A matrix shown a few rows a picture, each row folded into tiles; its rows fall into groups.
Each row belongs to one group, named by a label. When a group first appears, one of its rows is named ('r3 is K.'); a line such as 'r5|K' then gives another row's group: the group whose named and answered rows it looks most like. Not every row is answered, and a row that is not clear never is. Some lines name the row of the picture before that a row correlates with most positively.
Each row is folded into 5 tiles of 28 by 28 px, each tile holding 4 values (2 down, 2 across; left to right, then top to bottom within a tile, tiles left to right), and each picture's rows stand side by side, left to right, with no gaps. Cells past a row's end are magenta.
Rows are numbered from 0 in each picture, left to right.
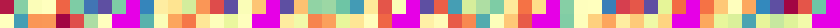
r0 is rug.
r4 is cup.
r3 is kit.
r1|cup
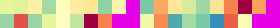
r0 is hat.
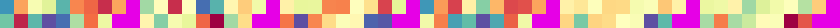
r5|hat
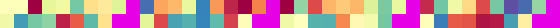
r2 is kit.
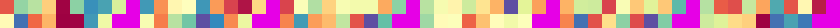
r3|cup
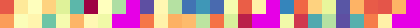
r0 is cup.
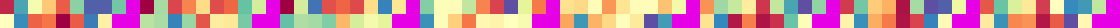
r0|rug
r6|rug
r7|rug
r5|rug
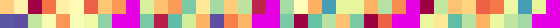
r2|hat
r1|hat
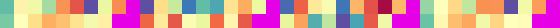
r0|cup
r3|cup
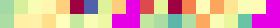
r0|cup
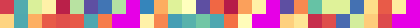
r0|rug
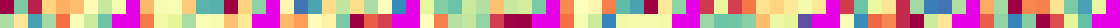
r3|hat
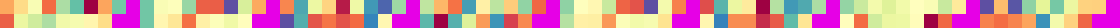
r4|cup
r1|cup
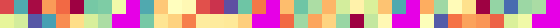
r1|cup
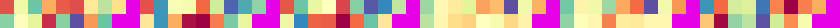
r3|cup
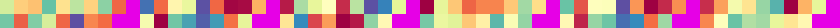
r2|rug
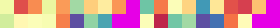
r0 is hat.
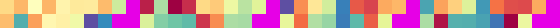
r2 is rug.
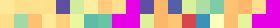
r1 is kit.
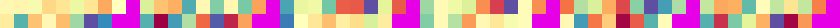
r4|rug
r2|cup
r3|cup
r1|hat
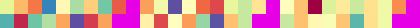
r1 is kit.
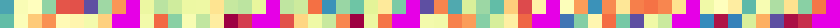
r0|cup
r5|hat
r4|kit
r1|hat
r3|kit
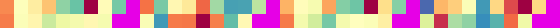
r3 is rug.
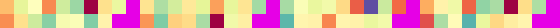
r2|cup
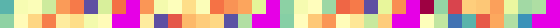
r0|cup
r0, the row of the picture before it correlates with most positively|2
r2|cup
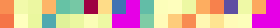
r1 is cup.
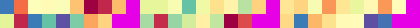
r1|hat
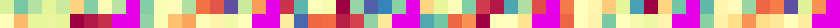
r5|cup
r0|hat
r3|cup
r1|cup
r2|rug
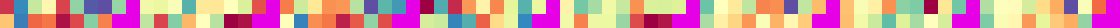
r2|rug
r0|rug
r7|cup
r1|hat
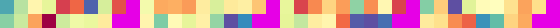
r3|kit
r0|cup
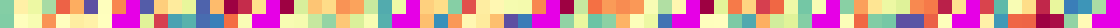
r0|cup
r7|rug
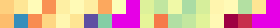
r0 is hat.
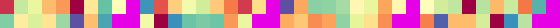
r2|kit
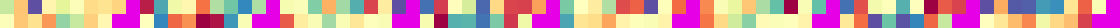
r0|kit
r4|cup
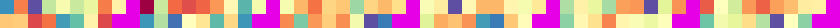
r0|kit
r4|cup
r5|kit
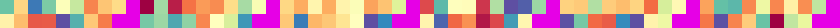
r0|kit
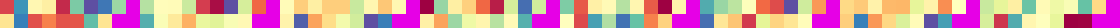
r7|hat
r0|rug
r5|cup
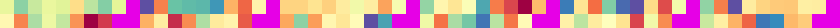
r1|kit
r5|kit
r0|hat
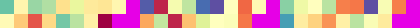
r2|cup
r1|kit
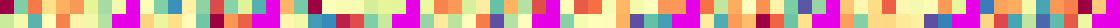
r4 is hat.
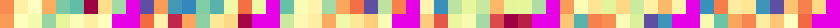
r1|kit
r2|cup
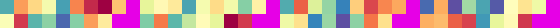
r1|hat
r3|kit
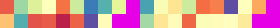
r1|cup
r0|rug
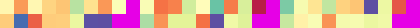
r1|hat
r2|cup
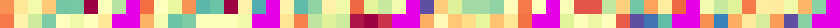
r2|hat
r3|kit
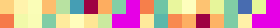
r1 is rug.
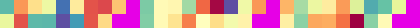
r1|cup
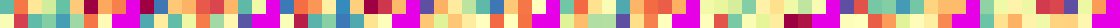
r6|kit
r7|cup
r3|kit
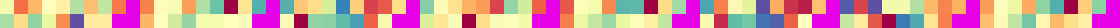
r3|cup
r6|kit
